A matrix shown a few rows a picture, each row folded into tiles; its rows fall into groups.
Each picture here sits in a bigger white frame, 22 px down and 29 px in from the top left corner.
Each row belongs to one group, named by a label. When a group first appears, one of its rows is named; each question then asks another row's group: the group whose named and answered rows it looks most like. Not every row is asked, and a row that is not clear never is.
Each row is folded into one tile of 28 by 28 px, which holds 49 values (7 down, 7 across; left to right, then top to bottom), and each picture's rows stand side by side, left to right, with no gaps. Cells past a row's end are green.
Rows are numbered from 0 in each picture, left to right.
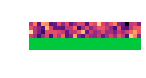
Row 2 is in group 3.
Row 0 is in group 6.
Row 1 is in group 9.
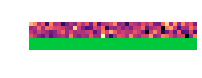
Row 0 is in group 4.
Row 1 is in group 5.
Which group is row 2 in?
9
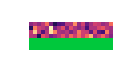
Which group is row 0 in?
6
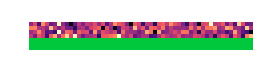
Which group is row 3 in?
4
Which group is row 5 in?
4
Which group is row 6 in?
3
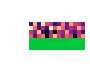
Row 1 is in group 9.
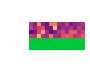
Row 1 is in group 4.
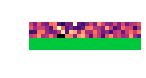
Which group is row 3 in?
9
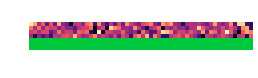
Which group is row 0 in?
4
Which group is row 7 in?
6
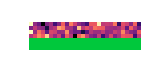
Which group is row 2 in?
3
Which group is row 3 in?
5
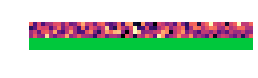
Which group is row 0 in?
9
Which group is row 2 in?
6
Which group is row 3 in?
6
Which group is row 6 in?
3
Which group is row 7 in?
3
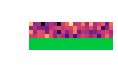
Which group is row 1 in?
3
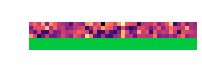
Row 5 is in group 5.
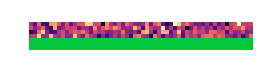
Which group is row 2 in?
4
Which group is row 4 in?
6
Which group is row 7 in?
3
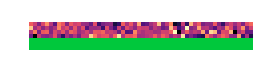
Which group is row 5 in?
5
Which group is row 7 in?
5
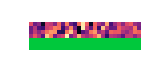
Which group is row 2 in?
5
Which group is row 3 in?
6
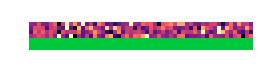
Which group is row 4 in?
4
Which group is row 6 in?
6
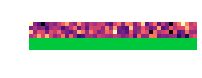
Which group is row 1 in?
9
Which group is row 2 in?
6
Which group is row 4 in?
5
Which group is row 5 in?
3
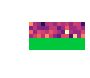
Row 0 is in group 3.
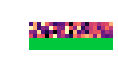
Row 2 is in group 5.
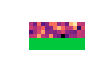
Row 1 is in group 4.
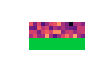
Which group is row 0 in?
9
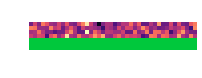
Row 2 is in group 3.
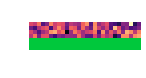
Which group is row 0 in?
9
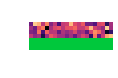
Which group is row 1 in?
3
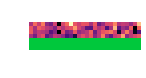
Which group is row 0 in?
3
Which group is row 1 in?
3
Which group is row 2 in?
9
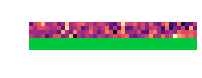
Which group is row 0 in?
3
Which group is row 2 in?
6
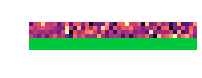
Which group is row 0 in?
3
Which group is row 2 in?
5
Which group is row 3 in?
3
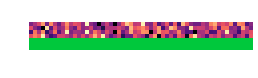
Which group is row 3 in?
3
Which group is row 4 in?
5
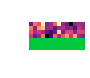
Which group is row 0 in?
3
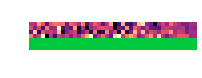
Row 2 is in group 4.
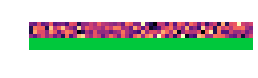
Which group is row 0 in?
6
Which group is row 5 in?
5
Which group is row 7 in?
3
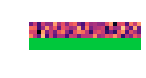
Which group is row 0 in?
5
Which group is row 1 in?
6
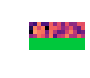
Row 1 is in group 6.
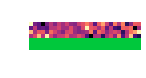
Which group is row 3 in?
9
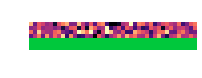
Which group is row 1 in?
9
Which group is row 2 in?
6
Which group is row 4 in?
9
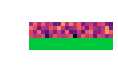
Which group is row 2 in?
6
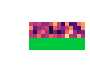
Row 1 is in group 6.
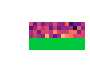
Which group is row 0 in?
9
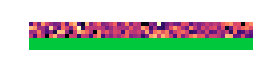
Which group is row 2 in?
5
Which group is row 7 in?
4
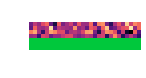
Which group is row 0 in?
6
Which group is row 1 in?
5
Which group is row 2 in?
6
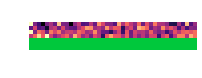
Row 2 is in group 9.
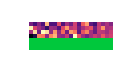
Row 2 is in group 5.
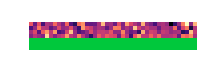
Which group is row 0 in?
9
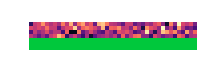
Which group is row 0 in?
3
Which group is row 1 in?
4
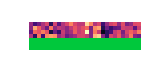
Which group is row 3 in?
9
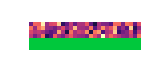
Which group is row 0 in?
3
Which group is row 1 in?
5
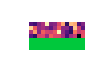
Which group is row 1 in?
6
